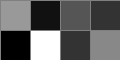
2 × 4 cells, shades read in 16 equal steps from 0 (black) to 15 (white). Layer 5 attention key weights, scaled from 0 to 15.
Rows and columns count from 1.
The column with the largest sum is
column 2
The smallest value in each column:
0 1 3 3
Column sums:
9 16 8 11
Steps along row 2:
up down up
